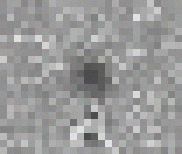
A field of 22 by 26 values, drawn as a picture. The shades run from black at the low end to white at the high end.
An odd patch, rougher than its surroundings, sits in the bottom middle. One dip sinks in the centre. Values change most from cell to cell in the bottom middle. No seam splits the table.
